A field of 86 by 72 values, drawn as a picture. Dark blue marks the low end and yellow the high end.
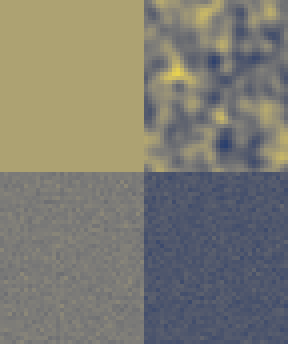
It is made of 2 by 2 panels. Panel 1,1: high, flat. Panel 1,2: middling, blotchy, strong in contrast. Panel 2,1: middling, fine-grained, faint in contrast. Panel 2,2: low, fine-grained, faint in contrast.
